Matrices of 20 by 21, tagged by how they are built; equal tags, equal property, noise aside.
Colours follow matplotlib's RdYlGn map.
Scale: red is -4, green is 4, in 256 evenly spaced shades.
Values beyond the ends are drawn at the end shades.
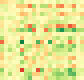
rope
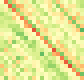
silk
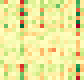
rope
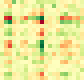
rope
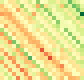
silk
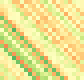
silk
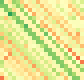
silk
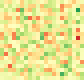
rope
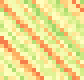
silk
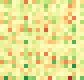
rope
